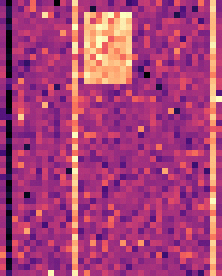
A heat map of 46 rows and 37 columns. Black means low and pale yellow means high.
Ninth with the highest average: top middle. Odd lines: columns 2, 13 and 36. Average level on the scale: 50%. Odd patch: higher, in the top middle.
